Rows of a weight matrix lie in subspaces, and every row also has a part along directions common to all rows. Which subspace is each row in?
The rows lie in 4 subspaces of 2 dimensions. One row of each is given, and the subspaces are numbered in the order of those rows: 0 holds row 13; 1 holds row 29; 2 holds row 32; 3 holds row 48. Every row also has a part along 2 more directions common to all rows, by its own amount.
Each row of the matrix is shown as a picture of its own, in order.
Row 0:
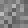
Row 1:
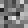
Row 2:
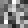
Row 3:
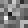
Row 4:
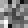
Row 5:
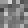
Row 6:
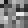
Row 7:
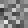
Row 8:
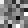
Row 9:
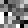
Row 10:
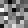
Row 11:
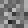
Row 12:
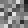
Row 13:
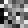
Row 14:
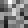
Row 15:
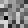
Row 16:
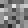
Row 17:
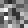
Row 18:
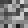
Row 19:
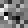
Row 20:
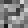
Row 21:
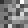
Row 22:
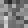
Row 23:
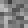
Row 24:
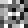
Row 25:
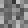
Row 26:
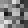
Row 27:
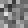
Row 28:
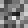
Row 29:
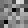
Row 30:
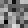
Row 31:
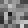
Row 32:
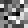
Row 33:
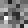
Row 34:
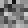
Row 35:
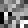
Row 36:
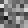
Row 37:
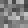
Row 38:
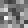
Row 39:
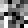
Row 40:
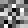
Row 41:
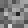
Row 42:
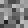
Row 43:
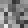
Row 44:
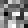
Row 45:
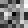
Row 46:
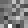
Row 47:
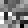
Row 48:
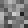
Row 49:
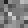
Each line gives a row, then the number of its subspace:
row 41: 3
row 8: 2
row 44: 1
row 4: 3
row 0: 1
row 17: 3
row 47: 0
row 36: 0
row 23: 3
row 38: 3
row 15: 3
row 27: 2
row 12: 1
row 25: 2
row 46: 2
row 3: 0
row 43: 0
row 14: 3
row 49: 0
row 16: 1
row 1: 2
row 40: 1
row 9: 0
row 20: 2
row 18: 2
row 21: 2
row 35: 0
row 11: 1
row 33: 3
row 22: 3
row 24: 2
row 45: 1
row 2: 0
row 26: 1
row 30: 0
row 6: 0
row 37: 1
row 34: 2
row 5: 2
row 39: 3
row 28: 2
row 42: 1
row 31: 0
